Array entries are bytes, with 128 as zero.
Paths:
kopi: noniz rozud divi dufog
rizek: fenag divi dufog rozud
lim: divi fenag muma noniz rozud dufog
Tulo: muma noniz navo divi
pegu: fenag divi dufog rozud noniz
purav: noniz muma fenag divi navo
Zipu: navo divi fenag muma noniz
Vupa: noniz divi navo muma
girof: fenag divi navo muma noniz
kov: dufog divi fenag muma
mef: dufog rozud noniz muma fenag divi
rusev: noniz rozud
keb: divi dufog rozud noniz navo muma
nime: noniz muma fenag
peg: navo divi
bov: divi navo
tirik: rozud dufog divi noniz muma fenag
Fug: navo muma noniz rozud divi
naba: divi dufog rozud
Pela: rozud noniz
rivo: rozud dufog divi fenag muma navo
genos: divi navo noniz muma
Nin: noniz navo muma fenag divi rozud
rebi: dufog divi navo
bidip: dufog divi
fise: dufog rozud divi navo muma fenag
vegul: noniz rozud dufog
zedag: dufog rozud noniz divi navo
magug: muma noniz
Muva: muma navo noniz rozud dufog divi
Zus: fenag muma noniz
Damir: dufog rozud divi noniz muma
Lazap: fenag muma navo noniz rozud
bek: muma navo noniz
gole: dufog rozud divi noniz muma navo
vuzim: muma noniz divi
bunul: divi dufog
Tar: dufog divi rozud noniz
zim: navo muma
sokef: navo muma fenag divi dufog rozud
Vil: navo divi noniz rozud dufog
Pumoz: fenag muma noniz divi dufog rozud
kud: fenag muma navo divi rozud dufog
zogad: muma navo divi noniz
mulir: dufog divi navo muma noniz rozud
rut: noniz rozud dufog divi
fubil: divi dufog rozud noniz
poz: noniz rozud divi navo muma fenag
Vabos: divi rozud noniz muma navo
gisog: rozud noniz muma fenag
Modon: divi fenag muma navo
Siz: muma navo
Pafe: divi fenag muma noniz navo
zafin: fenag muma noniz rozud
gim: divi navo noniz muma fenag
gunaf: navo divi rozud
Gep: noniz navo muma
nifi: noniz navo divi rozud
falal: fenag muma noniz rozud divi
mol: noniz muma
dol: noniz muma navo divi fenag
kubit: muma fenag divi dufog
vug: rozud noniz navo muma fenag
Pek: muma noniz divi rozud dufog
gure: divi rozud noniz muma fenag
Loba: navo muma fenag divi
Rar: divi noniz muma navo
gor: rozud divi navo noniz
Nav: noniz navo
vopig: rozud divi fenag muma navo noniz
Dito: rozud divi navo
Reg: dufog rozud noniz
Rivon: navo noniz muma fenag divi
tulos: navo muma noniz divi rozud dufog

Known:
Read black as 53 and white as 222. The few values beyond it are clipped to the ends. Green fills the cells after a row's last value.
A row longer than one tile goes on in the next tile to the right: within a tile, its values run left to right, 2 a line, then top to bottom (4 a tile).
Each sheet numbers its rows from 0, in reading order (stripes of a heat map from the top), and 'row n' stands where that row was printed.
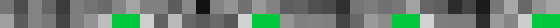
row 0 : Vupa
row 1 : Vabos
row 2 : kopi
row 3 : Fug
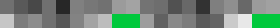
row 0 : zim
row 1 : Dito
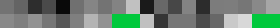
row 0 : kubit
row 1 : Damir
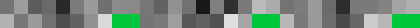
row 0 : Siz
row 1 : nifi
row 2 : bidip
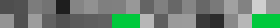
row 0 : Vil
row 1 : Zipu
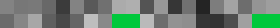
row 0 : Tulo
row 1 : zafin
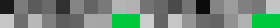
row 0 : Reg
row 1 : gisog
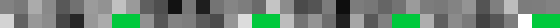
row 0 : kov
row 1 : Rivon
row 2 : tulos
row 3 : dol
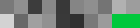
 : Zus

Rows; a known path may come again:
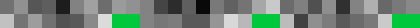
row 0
Siz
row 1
Nin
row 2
Rar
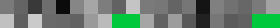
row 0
gisog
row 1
Pek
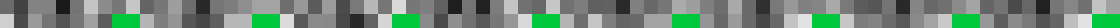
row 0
tirik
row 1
bidip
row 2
Modon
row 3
purav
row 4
Pela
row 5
rebi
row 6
zim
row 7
Dito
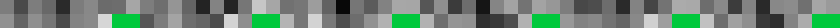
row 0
Vupa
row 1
nifi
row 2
Tar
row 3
zafin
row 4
Gep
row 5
Zus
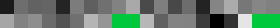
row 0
naba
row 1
Lazap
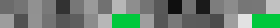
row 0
zogad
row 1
Rivon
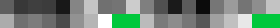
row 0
poz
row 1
Loba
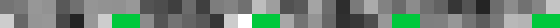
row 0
kov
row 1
gor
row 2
Muva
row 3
kubit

